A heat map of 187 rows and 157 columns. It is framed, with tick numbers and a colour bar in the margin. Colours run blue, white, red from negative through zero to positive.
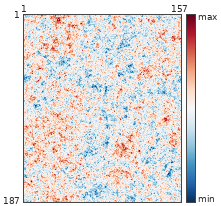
Mirror symmetry: none. Grain: blotchy. Stripes: none. Average level on the scale: 50%.
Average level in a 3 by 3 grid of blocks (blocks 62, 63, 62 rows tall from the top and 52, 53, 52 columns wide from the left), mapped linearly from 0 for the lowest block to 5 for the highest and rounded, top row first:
4 0 3
4 0 2
5 1 1
